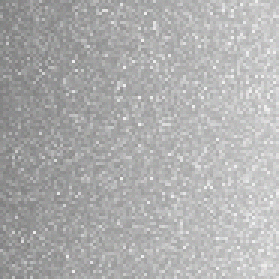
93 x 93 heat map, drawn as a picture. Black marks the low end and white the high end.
Histogram: bell-shaped. Stripes: none. Slope: up to the right. Average level on the scale: 70%.
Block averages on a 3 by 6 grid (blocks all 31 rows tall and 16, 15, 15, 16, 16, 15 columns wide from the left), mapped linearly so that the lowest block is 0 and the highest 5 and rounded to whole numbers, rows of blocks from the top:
0 1 2 3 4 5 / 0 1 2 3 4 5 / 0 1 2 3 4 5
